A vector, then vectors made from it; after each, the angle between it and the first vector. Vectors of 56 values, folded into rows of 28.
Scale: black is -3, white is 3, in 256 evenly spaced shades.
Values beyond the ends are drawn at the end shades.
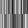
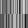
partly opposed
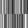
nearly parallel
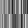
nearly parallel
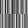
orthogonal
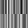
orthogonal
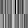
partly opposed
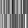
nearly parallel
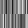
partly aligned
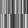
nearly parallel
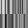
orthogonal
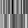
nearly parallel
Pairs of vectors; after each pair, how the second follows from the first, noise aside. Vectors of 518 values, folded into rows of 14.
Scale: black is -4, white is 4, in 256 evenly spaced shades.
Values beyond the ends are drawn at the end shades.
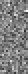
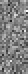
sign-scrambled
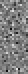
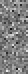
sign-scrambled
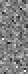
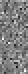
sign-scrambled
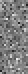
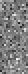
copied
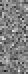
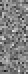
copied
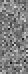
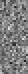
sign-scrambled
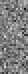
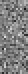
copied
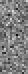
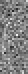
sign-scrambled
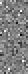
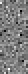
sign-scrambled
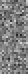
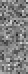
sign-scrambled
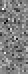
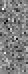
copied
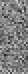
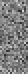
copied
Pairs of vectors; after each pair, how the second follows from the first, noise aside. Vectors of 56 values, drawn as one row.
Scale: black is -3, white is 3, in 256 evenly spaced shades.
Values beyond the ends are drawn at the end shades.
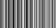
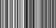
sign-scrambled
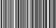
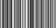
shuffled
